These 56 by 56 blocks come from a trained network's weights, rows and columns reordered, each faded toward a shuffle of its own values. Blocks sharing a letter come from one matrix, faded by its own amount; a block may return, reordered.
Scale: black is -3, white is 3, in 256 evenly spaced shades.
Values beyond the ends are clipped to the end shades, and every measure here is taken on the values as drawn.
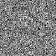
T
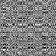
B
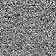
T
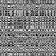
B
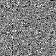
T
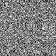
T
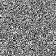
T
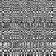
B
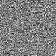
T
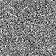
T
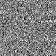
T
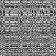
B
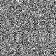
T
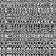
B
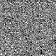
T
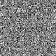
T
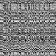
B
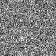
T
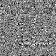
T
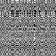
B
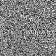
T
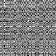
B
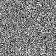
T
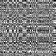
B
